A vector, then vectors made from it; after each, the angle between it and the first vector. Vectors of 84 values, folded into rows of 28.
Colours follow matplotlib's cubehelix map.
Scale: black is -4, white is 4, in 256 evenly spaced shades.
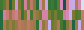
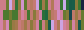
nearly opposite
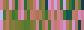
nearly opposite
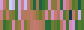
partly opposed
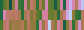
nearly parallel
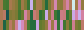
orthogonal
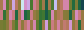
partly opposed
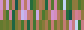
partly opposed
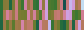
nearly parallel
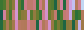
nearly parallel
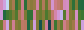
partly opposed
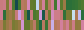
partly opposed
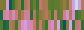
partly aligned
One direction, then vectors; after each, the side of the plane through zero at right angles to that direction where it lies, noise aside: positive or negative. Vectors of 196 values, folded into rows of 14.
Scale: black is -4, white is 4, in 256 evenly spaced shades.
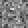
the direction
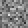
positive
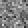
positive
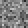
positive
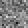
negative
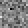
negative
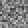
negative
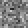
negative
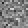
positive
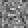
positive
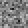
negative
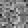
positive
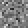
negative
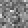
negative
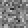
negative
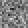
negative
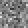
negative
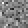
negative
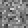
positive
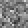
negative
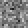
negative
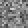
positive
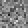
negative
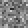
negative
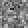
negative
